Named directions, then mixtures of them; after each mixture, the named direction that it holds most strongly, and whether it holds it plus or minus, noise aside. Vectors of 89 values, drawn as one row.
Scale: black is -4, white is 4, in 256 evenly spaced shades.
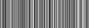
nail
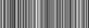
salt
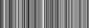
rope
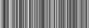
rope, minus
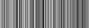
rope, minus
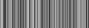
nail, plus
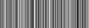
nail, minus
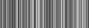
salt, plus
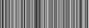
salt, minus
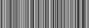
nail, minus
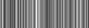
salt, plus
